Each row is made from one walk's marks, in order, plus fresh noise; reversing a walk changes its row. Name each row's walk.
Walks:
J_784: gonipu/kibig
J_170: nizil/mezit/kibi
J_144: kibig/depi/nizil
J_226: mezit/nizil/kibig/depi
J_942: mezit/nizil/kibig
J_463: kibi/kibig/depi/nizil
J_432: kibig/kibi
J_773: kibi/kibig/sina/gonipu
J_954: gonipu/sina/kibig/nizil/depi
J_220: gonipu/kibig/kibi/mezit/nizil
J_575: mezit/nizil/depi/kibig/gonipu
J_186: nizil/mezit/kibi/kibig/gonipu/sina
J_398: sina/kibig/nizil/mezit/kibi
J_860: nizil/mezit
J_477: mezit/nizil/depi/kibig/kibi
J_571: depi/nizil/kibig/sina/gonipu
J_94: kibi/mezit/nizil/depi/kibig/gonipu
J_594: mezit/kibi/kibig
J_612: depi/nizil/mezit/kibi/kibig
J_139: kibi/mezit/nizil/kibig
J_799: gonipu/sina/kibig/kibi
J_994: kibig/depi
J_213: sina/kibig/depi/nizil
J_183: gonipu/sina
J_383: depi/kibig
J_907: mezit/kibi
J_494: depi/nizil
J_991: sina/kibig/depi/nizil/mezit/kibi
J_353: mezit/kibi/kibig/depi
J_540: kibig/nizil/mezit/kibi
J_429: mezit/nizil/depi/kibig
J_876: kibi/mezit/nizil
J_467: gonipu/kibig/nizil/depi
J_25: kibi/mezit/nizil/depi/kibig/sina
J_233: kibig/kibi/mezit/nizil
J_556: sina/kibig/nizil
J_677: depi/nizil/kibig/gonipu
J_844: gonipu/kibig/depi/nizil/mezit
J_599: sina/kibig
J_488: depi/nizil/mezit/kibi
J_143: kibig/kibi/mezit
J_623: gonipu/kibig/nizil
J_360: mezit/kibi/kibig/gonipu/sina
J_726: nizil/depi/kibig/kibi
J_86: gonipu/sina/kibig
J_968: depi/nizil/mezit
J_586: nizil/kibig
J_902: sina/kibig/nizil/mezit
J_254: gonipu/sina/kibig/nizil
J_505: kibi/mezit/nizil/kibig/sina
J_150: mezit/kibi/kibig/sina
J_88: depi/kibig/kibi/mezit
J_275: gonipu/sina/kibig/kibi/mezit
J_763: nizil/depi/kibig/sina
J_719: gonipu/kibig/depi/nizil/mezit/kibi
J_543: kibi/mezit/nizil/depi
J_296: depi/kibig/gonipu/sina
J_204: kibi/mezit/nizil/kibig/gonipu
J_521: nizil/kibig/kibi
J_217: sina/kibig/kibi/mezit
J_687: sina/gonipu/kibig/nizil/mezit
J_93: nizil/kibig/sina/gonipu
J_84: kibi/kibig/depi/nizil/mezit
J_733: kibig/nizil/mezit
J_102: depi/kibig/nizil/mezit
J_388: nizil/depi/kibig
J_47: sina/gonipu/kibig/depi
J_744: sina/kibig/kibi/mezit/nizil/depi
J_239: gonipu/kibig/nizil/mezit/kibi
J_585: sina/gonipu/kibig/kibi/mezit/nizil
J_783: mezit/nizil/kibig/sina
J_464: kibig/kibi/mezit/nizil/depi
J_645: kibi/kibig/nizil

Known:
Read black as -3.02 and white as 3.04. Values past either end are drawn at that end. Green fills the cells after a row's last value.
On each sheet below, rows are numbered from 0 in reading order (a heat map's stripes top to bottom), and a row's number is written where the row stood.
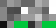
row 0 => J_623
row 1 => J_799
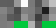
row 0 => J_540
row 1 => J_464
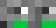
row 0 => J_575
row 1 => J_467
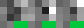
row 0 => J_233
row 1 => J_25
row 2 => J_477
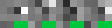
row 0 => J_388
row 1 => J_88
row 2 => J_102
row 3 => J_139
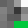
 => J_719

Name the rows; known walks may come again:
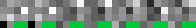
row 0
J_86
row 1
J_784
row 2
J_239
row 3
J_719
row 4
J_353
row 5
J_902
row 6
J_88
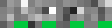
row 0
J_432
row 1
J_296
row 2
J_467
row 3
J_143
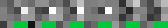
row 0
J_942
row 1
J_254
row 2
J_505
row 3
J_388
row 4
J_84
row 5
J_233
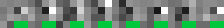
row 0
J_994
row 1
J_25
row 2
J_585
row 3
J_991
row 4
J_102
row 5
J_954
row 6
J_463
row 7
J_383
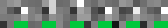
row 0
J_575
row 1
J_612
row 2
J_477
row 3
J_556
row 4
J_623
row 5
J_586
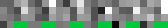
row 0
J_139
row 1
J_398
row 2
J_217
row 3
J_213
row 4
J_204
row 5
J_799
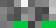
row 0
J_540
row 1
J_645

